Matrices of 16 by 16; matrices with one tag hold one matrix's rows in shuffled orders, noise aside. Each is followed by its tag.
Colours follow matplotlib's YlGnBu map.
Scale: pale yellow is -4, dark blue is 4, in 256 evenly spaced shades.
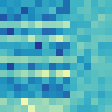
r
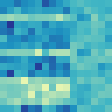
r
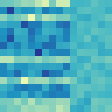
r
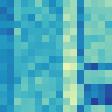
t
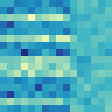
r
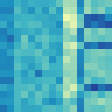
t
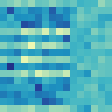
r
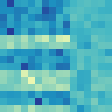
r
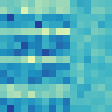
r
